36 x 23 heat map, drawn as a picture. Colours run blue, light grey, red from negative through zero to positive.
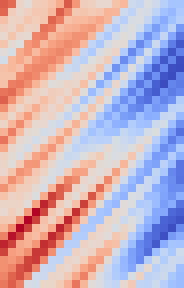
Ninth with the lowest average: top right. Ninth with the highest average: bottom left. Lone odd cells: none. Slope: up to the left.
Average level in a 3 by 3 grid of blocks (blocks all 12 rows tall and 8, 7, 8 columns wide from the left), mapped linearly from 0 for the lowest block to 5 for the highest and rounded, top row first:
4 3 0
4 3 0
5 3 0
